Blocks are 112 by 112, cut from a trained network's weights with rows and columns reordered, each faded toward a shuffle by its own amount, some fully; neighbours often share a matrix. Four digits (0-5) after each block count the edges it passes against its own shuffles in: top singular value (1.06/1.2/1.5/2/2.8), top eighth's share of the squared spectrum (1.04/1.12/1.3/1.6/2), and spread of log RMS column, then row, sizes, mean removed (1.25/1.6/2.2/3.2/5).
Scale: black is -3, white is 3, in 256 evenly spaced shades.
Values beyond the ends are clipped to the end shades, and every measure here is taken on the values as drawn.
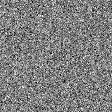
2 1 0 0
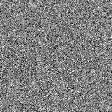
3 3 0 1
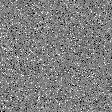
0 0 0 0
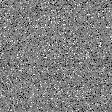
1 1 0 0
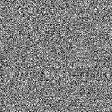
4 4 2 3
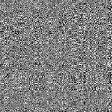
4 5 3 3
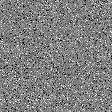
0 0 0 0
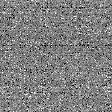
2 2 2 1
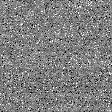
2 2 1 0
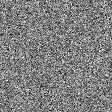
0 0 0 0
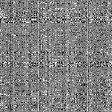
3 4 1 4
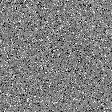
0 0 0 0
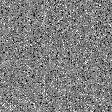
1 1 0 0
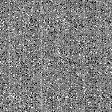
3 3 1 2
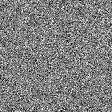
2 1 0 0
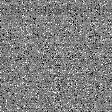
2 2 2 0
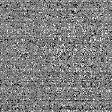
3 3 3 2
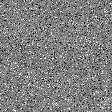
1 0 0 0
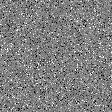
0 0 0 0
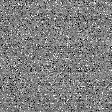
2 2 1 1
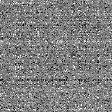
3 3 3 2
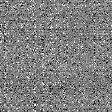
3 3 3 1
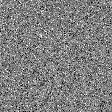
1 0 0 0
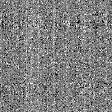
3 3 0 3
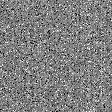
1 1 0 0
